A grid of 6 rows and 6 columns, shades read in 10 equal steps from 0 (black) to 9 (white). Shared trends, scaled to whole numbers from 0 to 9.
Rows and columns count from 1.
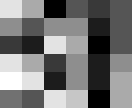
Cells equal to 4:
1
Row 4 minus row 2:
3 3 -3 0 0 2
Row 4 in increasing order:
1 2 5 5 6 8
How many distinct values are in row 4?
5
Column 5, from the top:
2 1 0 1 1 0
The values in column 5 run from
0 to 2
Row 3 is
2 1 8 6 0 3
